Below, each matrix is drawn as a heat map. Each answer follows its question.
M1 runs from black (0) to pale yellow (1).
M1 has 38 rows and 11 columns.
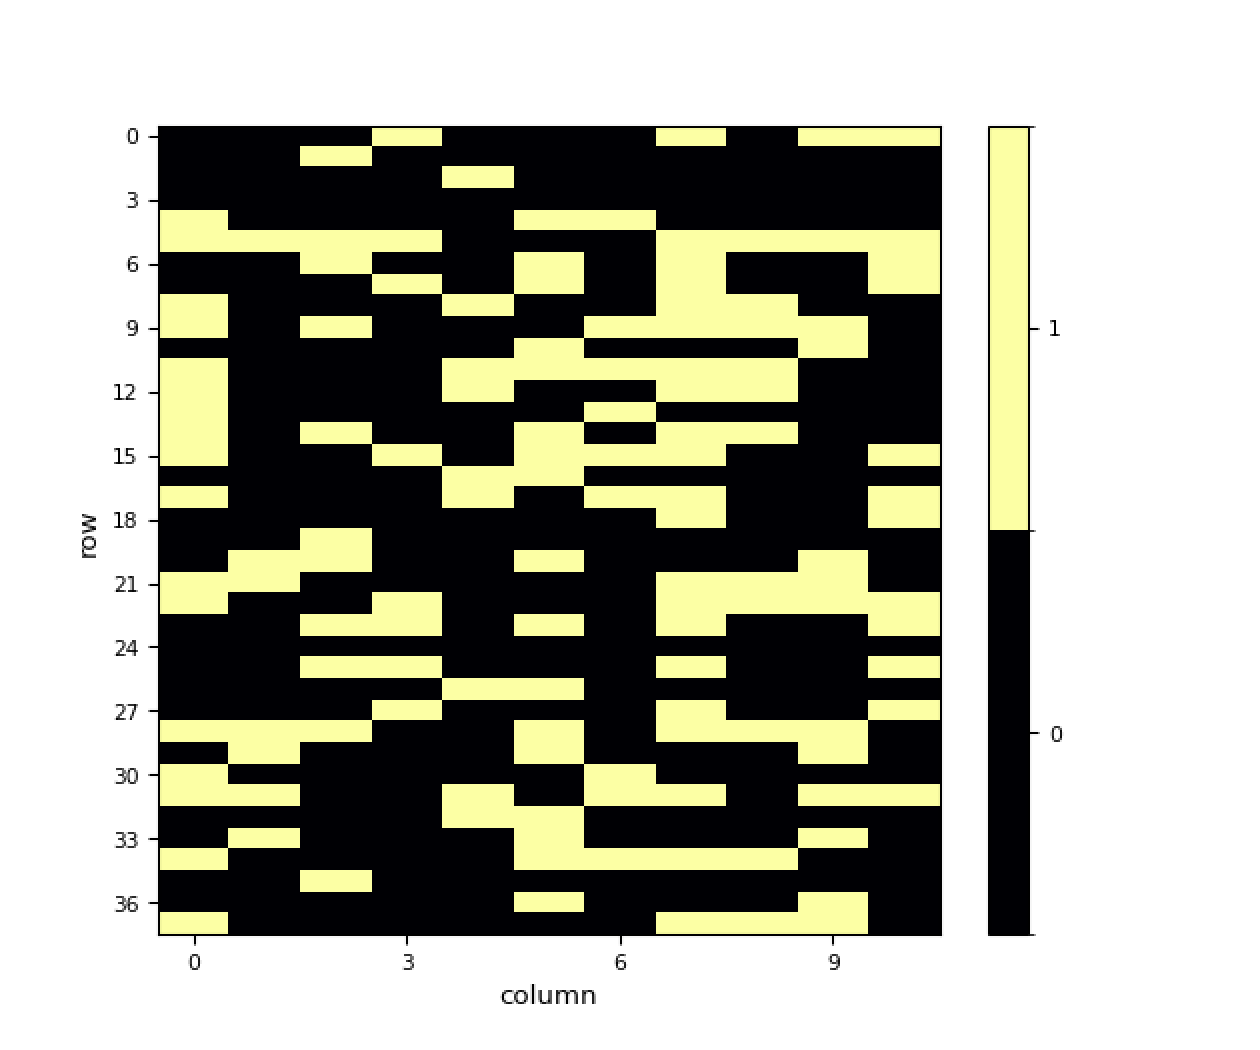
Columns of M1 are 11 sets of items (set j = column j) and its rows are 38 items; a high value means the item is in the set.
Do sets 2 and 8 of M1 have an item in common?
yes
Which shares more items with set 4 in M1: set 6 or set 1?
set 6
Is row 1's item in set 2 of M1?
yes
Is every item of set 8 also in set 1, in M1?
no
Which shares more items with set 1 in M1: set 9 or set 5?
set 9
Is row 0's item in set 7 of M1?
yes
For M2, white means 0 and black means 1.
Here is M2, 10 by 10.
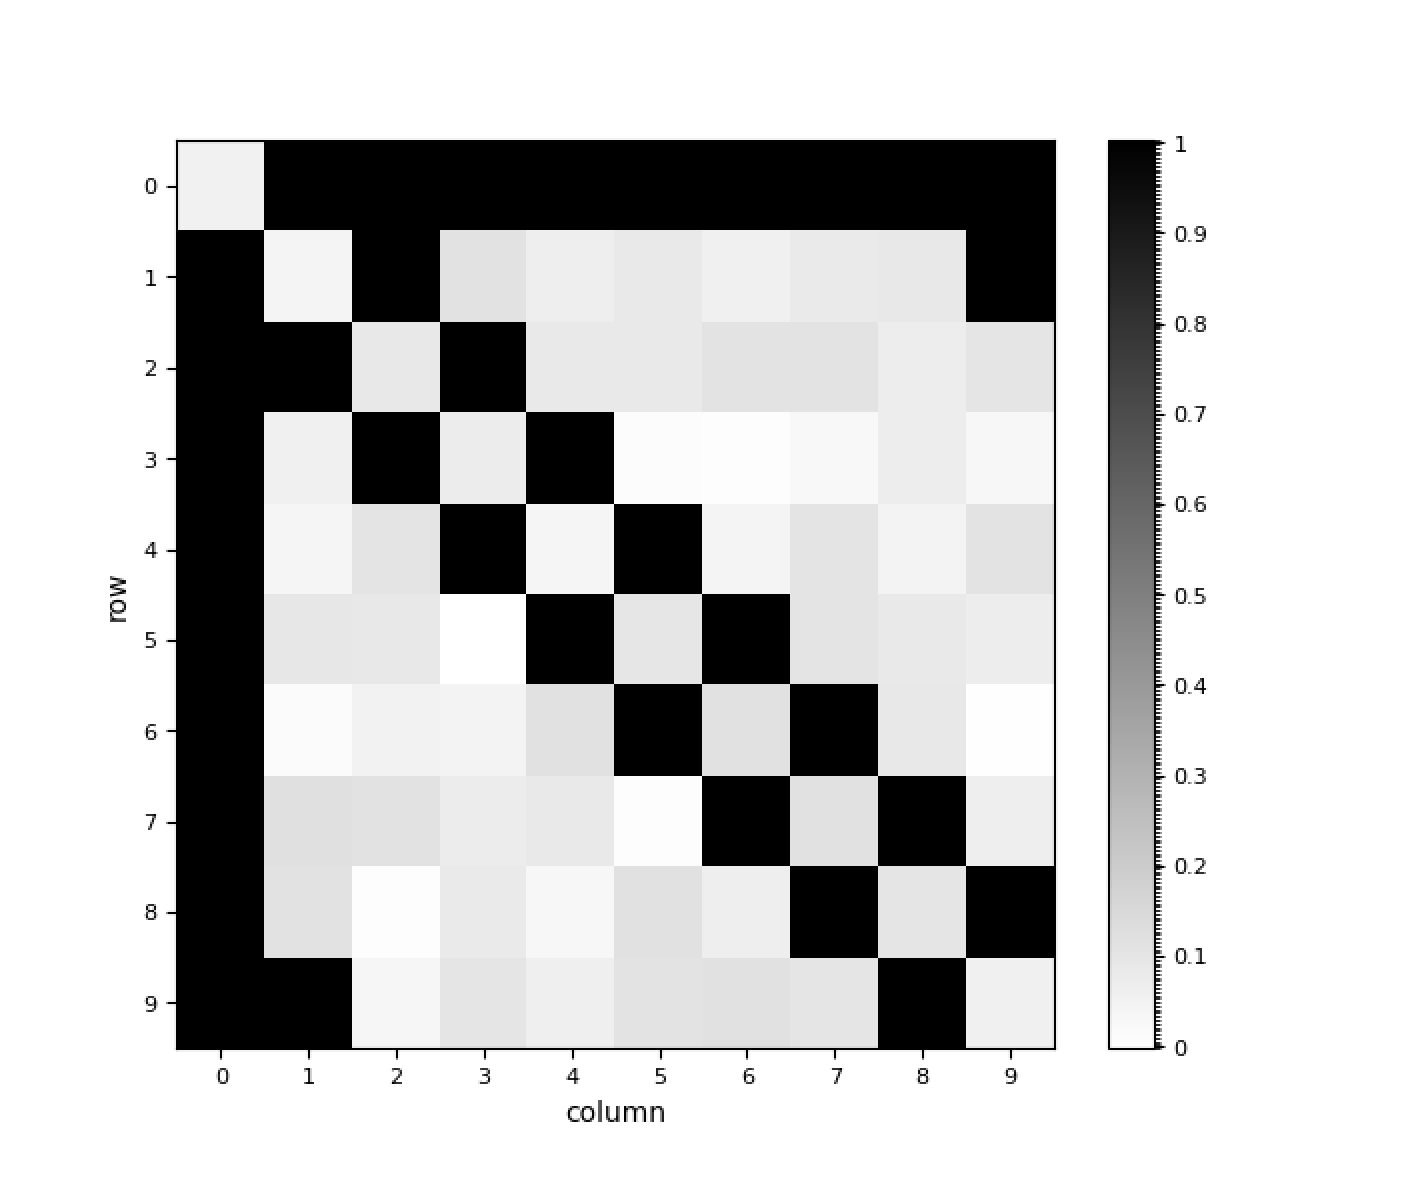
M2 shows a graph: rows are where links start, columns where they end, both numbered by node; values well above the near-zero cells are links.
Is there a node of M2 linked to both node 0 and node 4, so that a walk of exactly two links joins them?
yes
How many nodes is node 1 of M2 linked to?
3
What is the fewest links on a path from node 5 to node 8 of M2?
2
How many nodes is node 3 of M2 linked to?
3
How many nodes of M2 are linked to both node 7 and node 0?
2
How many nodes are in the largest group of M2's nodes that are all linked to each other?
3
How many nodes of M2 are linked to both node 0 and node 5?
2
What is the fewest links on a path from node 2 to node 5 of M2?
2
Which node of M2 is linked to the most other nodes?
node 0
